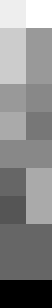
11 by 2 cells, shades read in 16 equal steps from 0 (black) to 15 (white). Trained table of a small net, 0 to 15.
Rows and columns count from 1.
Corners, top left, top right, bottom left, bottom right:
14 15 0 0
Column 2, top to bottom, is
15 9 9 8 7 8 10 10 6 6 0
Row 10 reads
6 6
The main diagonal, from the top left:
14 9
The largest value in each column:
14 15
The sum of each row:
29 21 21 17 17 16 16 15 12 12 0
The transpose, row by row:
14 12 12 9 10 8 6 5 6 6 0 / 15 9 9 8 7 8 10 10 6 6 0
